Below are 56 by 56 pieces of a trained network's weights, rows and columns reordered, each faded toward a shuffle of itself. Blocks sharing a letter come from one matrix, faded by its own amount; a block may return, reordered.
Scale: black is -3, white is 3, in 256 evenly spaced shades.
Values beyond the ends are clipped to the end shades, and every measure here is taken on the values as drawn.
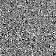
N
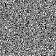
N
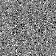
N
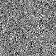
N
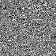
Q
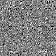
Q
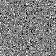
N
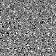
Q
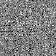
Q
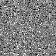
N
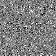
N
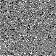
N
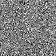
N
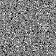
Q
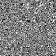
Q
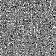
N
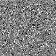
N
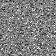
N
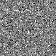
N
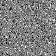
N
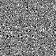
Q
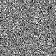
Q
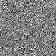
Q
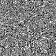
N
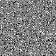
N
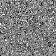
N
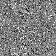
N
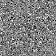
Q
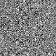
Q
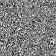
N
